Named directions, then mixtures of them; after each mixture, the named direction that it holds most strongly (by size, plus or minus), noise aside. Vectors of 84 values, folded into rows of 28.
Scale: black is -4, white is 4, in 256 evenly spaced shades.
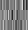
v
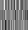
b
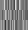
b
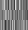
b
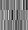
v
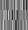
v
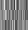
b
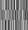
b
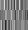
b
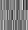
v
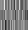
b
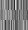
b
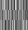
b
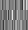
v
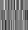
b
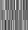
b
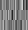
v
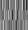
v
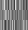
b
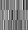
v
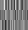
b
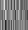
b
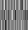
b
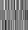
b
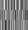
b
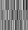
v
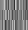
b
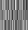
v
